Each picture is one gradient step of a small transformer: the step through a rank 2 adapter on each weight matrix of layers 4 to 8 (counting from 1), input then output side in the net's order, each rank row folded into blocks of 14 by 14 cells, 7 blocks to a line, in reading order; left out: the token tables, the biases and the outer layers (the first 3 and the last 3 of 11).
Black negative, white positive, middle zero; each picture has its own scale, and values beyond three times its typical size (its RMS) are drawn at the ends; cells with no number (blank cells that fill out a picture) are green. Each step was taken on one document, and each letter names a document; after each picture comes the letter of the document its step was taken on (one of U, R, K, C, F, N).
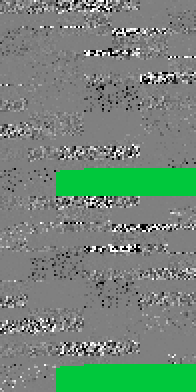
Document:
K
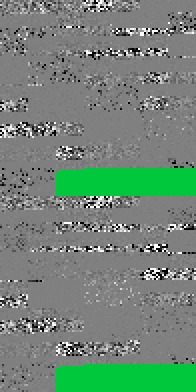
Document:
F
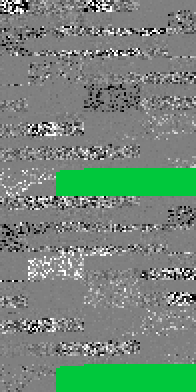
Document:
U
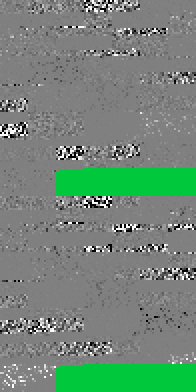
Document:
K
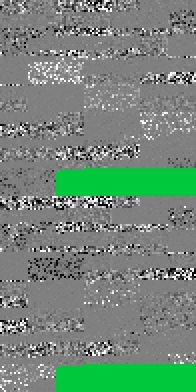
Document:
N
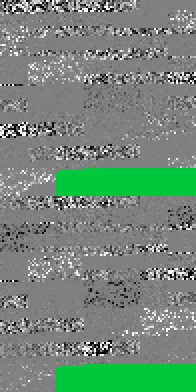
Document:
U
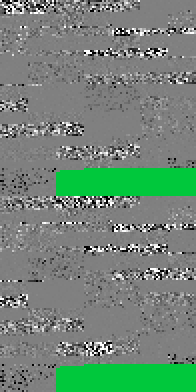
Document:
F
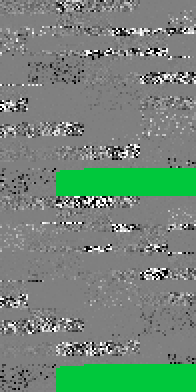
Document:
F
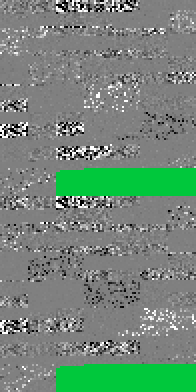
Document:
U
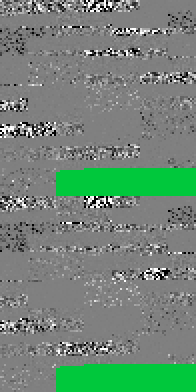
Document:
F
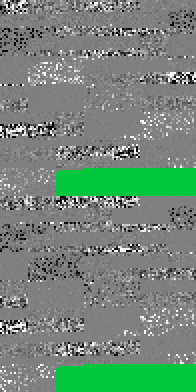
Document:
N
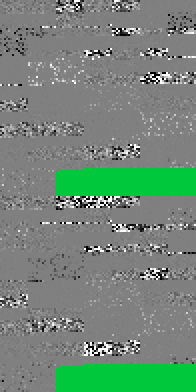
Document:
F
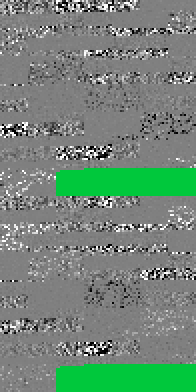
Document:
U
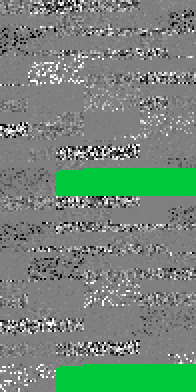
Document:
N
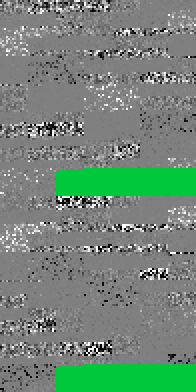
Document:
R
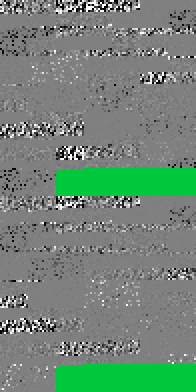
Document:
K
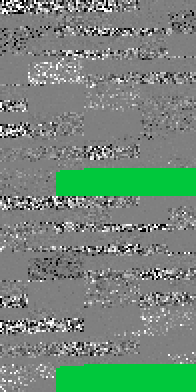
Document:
N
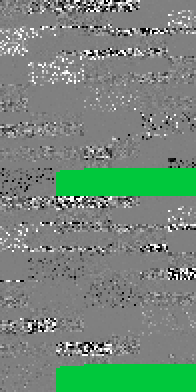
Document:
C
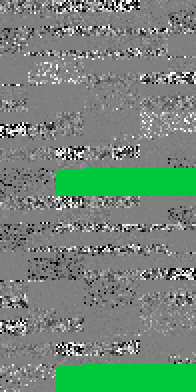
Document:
N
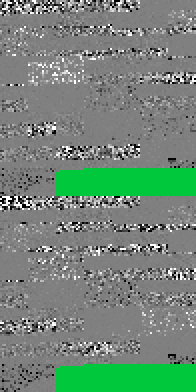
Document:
C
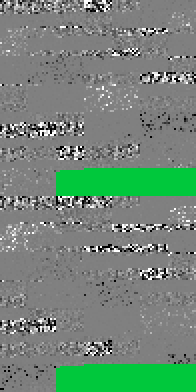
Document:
R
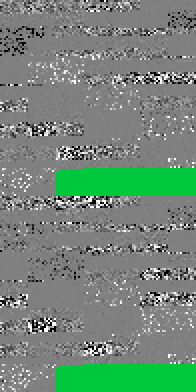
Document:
F
